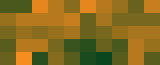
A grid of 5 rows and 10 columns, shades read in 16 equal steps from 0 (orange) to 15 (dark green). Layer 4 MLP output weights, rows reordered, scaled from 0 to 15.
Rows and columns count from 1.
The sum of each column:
44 25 29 29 37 46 41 41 30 32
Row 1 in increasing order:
1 1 3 4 4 6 7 9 11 11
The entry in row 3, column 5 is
5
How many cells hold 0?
1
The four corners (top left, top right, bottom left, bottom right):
11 3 9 10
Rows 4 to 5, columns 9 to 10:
4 6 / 4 10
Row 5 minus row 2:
3 -4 9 3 7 5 10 2 -4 2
